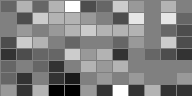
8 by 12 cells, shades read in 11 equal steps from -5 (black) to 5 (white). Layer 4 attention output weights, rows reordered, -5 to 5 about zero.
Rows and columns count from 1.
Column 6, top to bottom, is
-2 1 3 0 1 2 0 1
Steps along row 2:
down up down same down down down up down up down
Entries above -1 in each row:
8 9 10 8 4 9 8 5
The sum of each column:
-7 -4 4 -7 2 6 2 6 6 1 3 -10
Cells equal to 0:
24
